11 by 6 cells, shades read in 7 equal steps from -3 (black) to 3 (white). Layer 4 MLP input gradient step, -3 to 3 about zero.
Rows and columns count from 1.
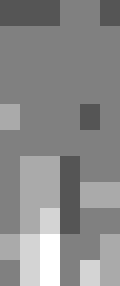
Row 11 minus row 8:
0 1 2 1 1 0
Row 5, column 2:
0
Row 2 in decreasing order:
0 0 0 0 0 0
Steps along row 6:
same same same same same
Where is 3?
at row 10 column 3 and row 11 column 3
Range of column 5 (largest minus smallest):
3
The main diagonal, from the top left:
-1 0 0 0 -1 0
